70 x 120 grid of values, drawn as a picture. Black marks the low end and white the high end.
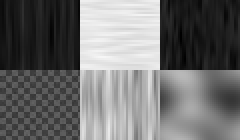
The table splits into 2 rows of 3 panels. Panel 1,1: very low, streaked downward, faint in contrast. Panel 1,2: very high, streaked across, faint in contrast. Panel 1,3: very low, streaked downward, faint in contrast. Panel 2,1: low, checkered. Panel 2,2: high, streaked downward. Panel 2,3: middling, smooth, strong in contrast.
